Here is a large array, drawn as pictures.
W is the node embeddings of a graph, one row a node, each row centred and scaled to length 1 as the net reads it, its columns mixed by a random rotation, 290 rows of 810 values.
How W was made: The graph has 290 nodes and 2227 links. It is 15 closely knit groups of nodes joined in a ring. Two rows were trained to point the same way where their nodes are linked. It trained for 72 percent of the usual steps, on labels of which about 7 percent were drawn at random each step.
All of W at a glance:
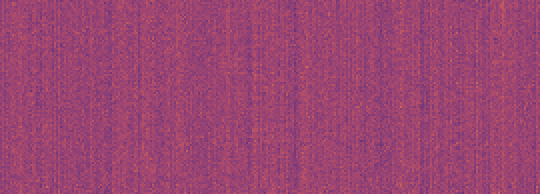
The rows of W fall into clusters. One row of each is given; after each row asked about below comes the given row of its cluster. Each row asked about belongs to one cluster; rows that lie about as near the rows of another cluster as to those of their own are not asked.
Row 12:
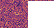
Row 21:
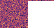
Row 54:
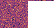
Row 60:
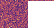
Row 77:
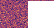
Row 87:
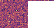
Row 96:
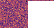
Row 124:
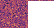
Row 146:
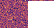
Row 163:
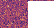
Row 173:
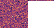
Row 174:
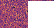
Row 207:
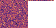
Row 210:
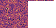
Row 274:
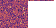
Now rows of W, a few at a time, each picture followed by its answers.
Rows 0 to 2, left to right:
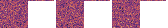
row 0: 77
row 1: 77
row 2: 12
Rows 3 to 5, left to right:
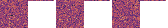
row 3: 163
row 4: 54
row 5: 146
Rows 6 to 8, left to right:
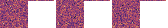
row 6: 21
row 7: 163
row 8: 96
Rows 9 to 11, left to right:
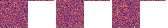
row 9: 77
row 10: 96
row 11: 163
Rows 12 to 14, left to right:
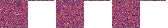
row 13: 163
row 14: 21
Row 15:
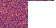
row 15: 174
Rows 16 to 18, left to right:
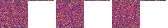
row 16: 12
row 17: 60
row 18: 54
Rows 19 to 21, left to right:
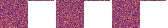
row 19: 60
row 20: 87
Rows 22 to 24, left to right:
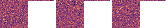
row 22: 54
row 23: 173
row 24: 274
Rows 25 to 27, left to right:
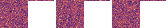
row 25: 12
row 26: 54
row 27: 173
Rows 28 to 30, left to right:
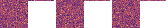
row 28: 174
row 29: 163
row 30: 12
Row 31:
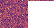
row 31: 274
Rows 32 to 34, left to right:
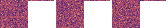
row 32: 60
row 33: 96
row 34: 146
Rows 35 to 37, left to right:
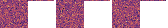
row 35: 163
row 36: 210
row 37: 174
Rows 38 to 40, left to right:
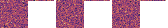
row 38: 12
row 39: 124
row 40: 274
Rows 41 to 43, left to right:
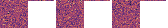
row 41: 54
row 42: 207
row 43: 173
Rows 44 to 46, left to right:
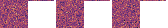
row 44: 174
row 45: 21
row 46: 60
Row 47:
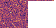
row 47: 21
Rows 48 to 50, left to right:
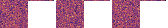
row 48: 174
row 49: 124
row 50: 174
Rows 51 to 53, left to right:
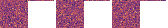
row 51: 96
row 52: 163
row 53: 87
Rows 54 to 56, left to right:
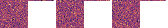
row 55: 96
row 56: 124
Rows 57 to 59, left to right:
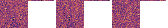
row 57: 54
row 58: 54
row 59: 210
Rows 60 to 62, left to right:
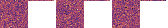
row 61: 207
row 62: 174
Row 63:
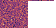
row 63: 54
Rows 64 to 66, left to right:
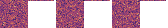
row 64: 207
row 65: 77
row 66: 173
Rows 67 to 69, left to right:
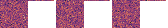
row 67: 77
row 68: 124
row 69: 12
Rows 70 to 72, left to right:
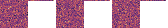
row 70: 274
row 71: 146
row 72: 174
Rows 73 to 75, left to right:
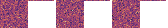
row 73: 60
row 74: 87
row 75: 124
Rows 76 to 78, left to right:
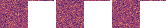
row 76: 174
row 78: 124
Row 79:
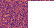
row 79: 54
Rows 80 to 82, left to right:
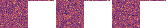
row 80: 210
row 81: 207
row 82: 21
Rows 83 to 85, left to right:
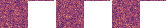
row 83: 12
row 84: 207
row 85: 124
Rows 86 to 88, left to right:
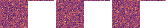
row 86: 96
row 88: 274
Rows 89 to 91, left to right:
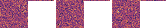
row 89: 146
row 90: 96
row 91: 274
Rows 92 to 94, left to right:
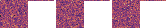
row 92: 124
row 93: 21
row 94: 96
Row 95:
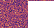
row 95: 12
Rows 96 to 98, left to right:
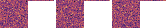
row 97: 274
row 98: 21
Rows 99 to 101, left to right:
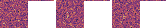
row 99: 21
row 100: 124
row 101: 87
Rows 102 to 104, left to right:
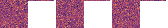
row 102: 173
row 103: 60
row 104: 174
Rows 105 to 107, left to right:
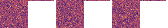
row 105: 21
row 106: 96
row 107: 207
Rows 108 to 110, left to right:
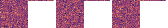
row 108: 12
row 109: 87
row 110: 274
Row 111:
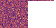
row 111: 96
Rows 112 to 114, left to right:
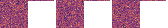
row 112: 173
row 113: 96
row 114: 77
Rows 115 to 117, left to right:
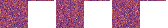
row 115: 146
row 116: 54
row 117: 146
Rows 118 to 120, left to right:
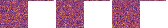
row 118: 210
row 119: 163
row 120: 96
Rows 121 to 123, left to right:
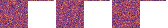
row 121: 210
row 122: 54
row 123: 174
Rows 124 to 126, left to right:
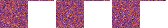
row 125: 124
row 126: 54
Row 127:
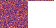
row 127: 60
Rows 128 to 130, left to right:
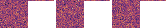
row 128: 77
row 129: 274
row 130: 210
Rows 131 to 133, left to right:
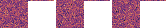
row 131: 163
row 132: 174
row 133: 210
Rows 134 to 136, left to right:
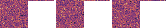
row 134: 21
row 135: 274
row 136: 173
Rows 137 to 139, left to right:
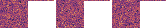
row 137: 210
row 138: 12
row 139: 87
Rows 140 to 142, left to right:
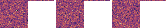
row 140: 87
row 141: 87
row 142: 124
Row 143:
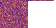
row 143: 146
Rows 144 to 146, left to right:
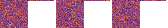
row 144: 163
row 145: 96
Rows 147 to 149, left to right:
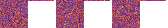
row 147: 96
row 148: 87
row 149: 274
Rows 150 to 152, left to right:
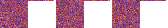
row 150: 12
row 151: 21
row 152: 87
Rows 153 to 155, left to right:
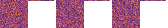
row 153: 174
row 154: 146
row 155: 146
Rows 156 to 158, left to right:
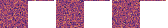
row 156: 146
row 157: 87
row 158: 163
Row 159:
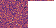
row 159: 210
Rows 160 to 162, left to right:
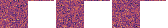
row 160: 60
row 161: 54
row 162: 12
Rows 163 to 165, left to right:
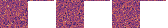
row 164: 87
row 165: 77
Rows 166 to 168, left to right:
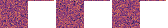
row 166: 96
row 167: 173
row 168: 163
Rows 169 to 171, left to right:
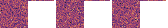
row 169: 146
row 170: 87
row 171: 77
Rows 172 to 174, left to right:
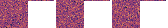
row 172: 54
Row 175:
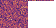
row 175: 146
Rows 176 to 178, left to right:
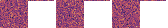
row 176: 124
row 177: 96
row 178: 146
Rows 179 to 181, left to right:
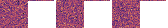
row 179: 173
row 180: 124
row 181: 96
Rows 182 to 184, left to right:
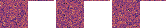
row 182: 207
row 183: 77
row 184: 87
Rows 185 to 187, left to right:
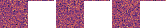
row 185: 173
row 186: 173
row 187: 21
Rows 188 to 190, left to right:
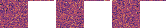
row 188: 210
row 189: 210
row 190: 124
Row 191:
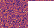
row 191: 12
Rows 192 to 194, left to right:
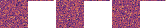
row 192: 163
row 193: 54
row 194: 274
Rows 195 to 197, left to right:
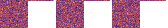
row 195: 274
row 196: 124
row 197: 12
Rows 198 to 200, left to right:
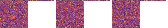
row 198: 207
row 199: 60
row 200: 146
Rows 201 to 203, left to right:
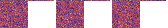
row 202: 146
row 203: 174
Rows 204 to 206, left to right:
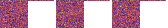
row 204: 54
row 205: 12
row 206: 163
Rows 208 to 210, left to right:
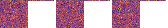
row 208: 207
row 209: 77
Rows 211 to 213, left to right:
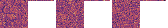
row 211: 207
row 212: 210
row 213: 174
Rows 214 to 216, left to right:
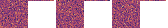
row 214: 96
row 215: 174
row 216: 21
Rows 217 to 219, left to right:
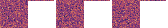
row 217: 96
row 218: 96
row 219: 207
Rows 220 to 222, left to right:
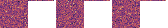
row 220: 173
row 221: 207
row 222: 274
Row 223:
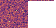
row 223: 87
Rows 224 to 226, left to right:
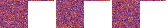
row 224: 173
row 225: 96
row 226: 21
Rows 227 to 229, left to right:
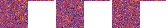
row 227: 163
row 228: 146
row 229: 54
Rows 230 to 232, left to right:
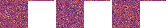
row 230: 274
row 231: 146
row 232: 174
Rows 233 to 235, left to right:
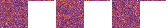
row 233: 12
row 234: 207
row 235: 146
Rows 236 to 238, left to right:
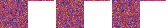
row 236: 60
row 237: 21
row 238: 12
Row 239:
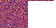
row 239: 87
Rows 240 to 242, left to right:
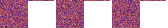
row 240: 146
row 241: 210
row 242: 60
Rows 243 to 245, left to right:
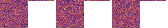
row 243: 12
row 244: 274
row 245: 87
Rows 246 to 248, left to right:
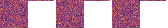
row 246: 21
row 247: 21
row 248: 146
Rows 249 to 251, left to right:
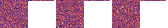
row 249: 146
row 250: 12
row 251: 274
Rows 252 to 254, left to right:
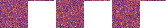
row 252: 174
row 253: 12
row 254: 274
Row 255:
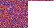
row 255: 274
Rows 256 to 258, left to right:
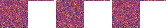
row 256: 21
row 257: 124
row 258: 77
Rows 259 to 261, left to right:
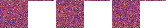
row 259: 54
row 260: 274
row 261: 96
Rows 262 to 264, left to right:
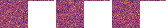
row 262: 87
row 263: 210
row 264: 210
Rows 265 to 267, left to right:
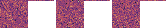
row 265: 146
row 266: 77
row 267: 77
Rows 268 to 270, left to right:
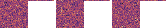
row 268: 21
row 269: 163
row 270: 77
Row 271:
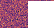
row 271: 21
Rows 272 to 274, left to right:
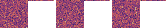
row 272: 124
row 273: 87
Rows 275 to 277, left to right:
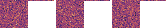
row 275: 210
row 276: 174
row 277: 54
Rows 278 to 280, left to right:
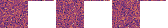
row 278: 54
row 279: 210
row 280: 146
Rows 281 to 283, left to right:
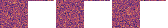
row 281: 210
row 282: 87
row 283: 12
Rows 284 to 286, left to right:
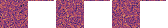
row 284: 60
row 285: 124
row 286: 124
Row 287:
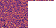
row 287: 12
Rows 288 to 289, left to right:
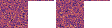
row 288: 87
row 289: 12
